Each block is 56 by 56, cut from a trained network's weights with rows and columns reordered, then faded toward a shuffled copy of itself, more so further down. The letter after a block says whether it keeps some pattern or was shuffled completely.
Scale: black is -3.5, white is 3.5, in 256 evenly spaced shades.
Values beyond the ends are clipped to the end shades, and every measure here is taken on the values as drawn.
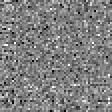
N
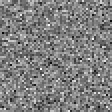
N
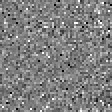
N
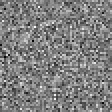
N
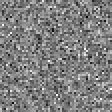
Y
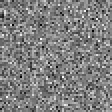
N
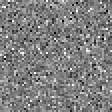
Y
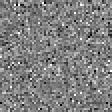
N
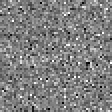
N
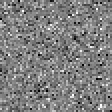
Y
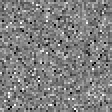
Y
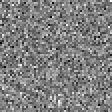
Y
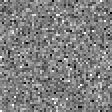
Y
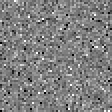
Y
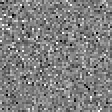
Y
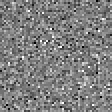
Y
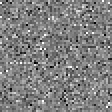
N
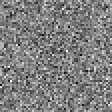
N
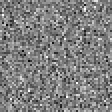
N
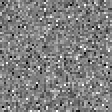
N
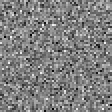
Y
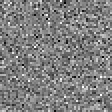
N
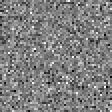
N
